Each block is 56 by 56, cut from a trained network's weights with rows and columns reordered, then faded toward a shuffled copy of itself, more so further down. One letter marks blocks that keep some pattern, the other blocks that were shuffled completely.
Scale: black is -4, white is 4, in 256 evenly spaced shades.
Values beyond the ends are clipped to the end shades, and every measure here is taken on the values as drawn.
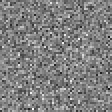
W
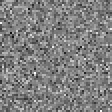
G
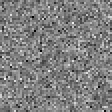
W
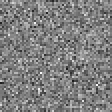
G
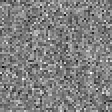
W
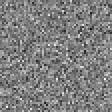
W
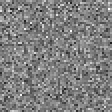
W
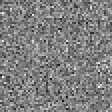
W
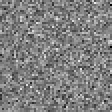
W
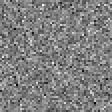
G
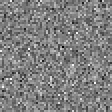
G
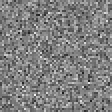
G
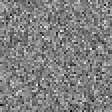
G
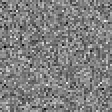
W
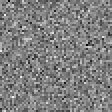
G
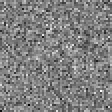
W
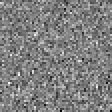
G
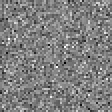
G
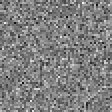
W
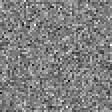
G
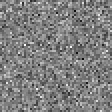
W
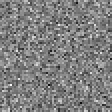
W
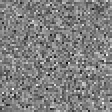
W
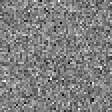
G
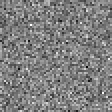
G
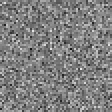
G
